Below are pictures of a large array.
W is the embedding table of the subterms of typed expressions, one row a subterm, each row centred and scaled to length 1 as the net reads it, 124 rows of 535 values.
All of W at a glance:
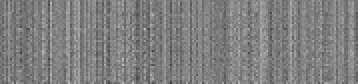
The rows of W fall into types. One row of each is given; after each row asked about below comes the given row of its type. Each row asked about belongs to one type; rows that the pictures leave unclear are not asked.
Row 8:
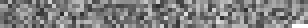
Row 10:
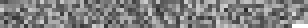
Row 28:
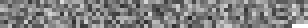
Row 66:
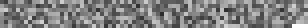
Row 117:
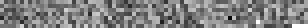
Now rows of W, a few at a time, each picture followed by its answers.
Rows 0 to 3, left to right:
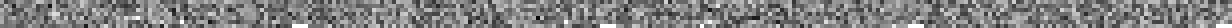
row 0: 66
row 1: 117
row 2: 8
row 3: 66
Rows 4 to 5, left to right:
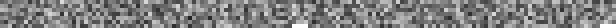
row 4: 28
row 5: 66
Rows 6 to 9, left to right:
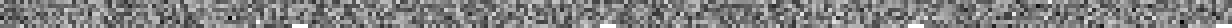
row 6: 117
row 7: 66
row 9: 8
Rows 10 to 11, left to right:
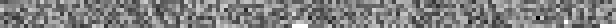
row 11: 117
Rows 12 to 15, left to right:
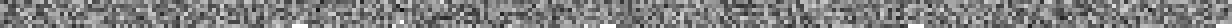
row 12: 66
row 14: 117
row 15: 10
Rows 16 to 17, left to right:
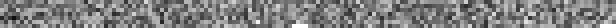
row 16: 66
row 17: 8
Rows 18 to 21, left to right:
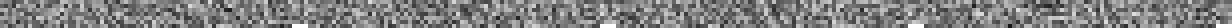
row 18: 28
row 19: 28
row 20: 10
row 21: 117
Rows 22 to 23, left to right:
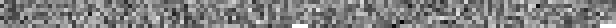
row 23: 10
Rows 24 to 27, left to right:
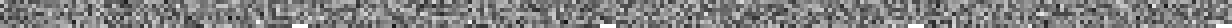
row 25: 117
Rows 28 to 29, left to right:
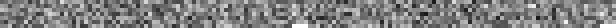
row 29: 28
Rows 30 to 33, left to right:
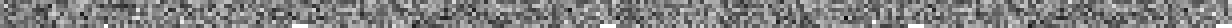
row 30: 8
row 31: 28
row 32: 117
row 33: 28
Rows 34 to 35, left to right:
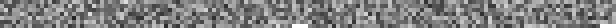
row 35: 10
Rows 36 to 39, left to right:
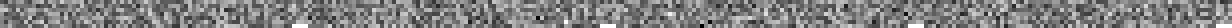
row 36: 66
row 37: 117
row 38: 66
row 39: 28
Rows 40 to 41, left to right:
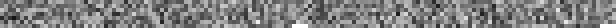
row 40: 66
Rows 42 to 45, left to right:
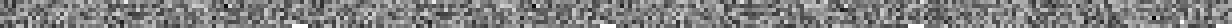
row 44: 117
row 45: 117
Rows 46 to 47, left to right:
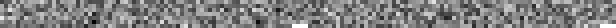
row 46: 10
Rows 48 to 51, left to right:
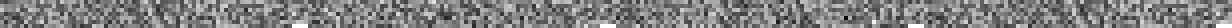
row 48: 10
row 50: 117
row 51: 10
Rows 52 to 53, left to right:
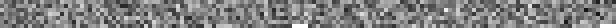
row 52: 28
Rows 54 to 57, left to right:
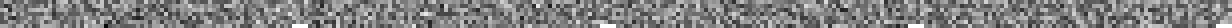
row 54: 28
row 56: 28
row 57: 66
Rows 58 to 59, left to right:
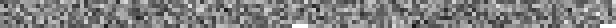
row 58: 10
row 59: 28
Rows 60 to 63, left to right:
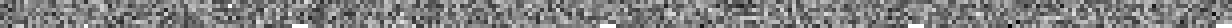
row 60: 117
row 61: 8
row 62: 117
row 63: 66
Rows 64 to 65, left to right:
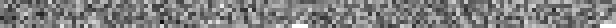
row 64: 8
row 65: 10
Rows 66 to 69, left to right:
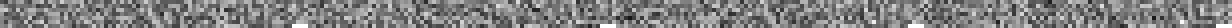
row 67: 28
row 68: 66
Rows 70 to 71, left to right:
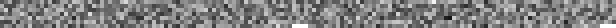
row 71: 8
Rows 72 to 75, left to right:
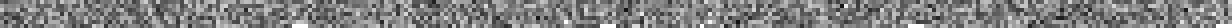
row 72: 10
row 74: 117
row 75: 28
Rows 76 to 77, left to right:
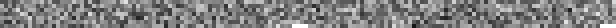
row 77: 28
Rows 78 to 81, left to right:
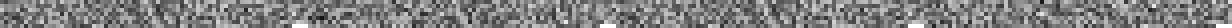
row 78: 10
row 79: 66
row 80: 10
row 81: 10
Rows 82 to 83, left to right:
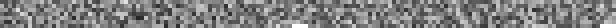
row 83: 66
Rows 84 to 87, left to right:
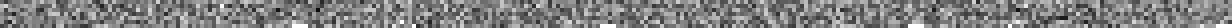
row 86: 66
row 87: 8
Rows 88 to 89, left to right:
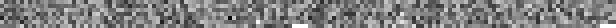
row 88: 117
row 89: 8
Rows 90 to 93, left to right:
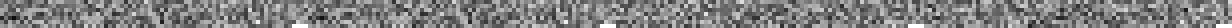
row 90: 66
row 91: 66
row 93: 28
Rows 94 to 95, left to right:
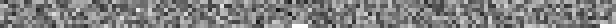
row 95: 10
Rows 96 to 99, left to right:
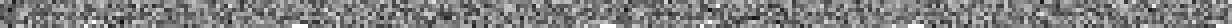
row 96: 8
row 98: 8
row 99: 10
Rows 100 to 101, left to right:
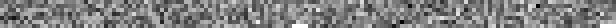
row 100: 66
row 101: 10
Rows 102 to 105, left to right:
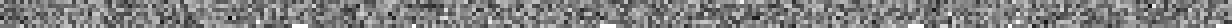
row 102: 117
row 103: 8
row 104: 8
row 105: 117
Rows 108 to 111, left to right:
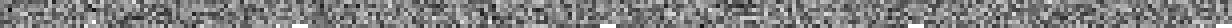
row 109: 66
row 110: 117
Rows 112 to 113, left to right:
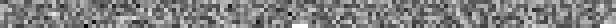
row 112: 66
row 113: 66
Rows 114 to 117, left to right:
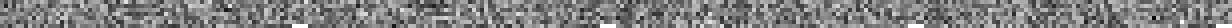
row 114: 117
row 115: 117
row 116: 8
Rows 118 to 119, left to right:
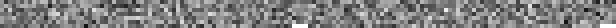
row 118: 117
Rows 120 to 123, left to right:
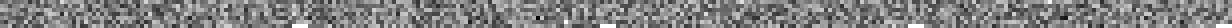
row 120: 28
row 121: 117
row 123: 8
